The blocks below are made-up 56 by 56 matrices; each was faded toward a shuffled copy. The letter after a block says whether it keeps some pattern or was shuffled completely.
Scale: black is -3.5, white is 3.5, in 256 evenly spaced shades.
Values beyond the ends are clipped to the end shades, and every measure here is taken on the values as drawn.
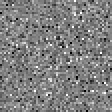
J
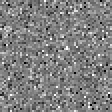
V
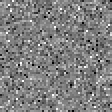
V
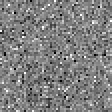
V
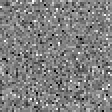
V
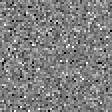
J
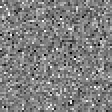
J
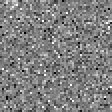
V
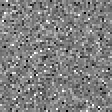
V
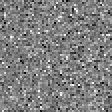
J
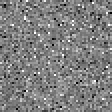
J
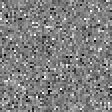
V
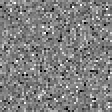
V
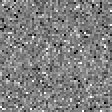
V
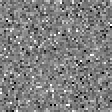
V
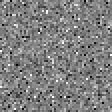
J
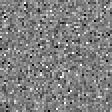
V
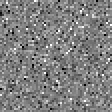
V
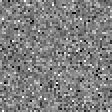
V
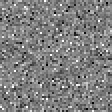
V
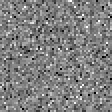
J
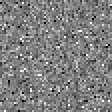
J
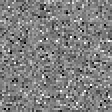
J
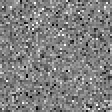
J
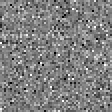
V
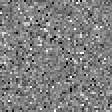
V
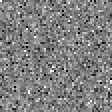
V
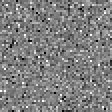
J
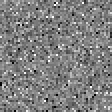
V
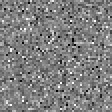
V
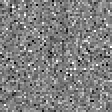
J
